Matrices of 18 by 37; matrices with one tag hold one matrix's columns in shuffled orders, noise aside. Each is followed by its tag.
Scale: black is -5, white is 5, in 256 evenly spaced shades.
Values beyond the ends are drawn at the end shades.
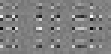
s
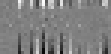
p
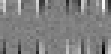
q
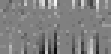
p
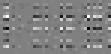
s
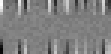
q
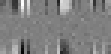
q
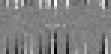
p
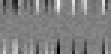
q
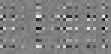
s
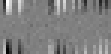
q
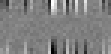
q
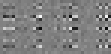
s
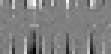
p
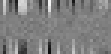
q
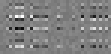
s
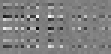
s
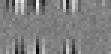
q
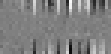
q
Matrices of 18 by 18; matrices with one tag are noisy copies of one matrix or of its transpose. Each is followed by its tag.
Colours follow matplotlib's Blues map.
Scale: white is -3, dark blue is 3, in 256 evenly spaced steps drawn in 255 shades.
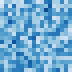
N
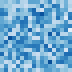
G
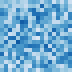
G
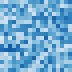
N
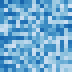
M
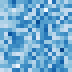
G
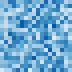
G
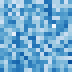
N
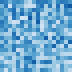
M
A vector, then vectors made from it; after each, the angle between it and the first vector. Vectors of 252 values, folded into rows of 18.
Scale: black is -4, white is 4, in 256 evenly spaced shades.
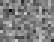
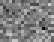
partly aligned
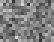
partly opposed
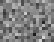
partly aligned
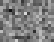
nearly parallel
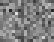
partly aligned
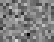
partly aligned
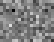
partly aligned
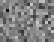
orthogonal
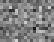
partly aligned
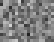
partly aligned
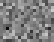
orthogonal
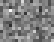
nearly opposite
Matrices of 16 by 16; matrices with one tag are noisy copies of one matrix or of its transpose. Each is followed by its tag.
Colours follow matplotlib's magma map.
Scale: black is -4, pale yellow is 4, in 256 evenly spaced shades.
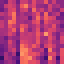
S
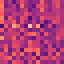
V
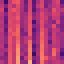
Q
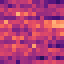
S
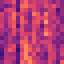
S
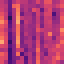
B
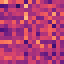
V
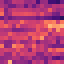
S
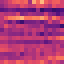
B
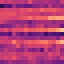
Q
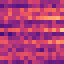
Q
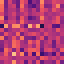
V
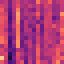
B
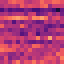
B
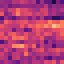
S
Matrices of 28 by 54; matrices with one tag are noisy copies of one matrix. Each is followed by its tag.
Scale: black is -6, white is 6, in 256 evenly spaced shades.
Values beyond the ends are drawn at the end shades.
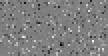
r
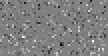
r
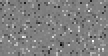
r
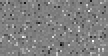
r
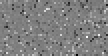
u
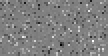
r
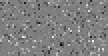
r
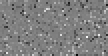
u
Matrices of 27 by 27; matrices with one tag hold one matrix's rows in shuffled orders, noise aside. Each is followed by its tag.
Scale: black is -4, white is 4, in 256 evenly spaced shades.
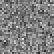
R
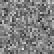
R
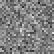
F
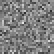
R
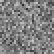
F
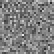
R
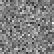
F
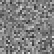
F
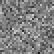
F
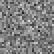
F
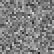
F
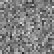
F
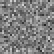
R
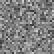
F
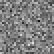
F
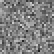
F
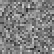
F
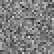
F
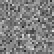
F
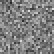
F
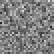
R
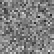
R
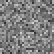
F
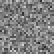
R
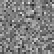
F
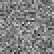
F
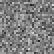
F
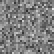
F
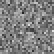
F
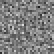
R
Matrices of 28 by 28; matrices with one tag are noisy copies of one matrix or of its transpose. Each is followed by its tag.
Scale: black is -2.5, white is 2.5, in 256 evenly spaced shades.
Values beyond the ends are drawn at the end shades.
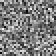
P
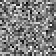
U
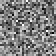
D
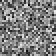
U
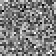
D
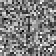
P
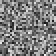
P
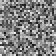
D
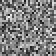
U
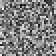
D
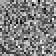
D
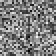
P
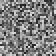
D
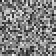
U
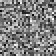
P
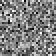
U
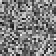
P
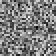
P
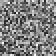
D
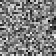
U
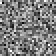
P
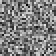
P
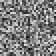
P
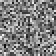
P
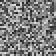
U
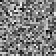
U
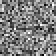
P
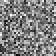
D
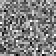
D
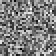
P
